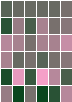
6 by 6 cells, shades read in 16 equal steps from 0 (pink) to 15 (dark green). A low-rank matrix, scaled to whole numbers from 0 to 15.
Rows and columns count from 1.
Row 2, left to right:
13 6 11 5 8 7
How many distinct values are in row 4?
5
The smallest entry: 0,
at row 5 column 4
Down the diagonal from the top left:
10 6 8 10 4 4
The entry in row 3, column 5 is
5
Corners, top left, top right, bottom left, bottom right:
10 8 6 4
